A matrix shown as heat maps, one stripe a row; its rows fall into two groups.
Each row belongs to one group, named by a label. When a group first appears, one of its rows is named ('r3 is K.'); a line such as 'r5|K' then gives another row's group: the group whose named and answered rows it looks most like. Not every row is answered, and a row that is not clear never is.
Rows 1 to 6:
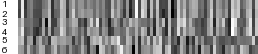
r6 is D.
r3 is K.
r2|K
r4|K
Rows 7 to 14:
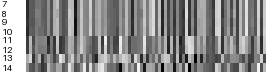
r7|K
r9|K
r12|K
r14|K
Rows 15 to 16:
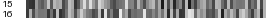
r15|K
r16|K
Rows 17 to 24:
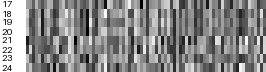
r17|D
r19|D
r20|D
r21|K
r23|D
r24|K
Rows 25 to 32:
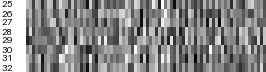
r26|D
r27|D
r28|K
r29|K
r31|D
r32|D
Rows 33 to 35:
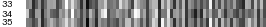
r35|D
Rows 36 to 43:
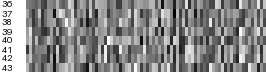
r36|K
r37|D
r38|D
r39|K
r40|D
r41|K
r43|D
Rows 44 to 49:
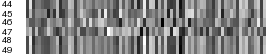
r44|K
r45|K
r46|K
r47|D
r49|K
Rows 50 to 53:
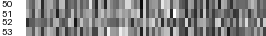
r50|D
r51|D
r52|K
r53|D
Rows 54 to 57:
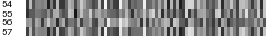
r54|K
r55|K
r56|D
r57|K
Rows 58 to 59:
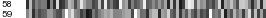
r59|D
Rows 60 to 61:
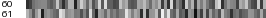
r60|K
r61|D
